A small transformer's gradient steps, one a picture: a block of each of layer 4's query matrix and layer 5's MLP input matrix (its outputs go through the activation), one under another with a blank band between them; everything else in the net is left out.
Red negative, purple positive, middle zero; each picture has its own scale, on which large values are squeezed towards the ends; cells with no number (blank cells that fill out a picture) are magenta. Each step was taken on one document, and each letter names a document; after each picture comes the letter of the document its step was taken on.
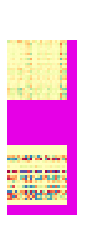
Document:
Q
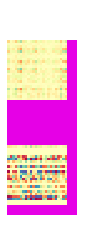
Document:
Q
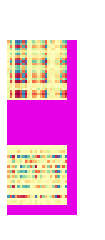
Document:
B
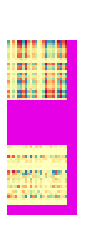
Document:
Q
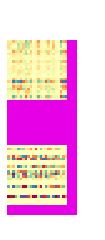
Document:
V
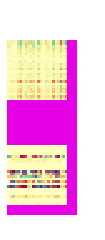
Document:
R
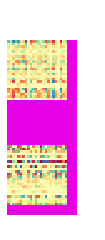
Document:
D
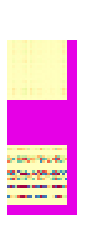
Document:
R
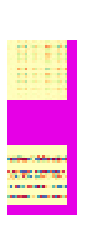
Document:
R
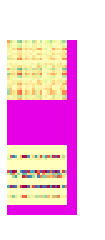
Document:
R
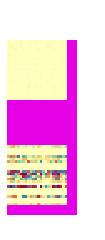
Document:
R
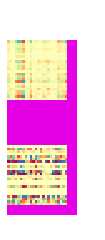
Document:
B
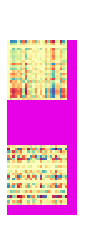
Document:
D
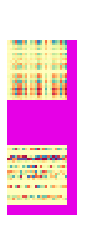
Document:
V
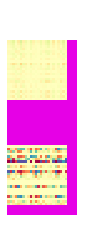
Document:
B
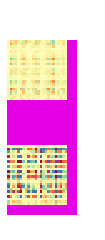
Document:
D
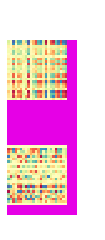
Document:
D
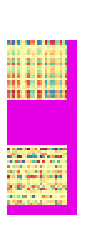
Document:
D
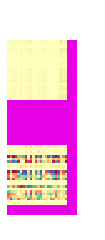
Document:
Q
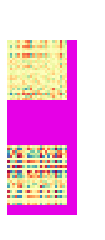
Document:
D
